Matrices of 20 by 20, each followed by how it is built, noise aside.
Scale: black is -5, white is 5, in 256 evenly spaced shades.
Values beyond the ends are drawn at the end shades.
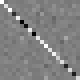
diagonal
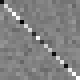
diagonal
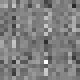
low rank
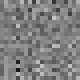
low rank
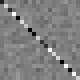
diagonal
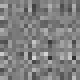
low rank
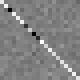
diagonal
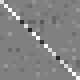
diagonal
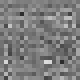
low rank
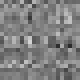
low rank
